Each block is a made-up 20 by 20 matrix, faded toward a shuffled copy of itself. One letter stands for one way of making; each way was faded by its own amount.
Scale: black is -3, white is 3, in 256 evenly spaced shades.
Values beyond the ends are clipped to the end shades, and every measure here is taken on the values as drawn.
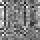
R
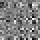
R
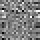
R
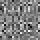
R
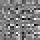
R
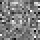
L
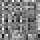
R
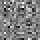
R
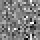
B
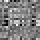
R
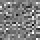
L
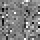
B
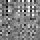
R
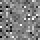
B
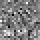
L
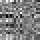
R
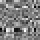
R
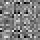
R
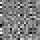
R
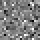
L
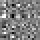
R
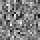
L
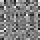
R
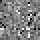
B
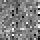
B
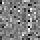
B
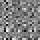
R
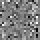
B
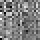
R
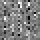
B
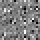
B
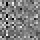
R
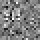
L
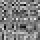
R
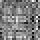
R
